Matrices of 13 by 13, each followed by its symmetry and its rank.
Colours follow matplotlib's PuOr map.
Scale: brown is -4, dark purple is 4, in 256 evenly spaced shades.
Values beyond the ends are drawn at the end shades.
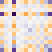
symmetric, rank two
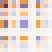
symmetric, rank one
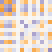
symmetric, rank two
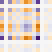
symmetric, rank one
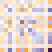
symmetric, rank two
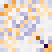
symmetric, full rank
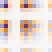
symmetric, rank one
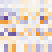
neither, rank two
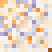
symmetric, full rank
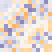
symmetric, full rank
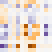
neither, rank two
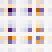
symmetric, rank one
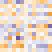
neither, rank two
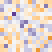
symmetric, full rank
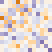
symmetric, full rank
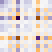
symmetric, rank two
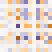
neither, rank two
